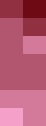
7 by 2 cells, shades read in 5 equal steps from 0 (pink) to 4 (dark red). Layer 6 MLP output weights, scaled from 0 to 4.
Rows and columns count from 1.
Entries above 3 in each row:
1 0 0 0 0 0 0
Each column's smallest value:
0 1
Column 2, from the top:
4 3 1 2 2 1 1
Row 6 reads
1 1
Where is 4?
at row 1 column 2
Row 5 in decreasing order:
2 2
